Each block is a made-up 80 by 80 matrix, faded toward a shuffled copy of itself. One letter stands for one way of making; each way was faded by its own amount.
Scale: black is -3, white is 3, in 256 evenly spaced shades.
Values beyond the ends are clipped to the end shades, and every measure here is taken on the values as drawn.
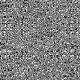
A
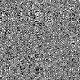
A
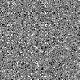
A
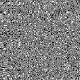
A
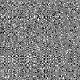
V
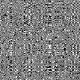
V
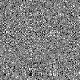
A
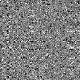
A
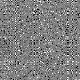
V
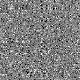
A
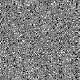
A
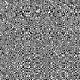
V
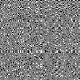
V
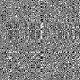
V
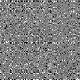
V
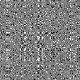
V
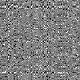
V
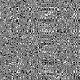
V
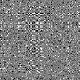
V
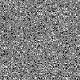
A
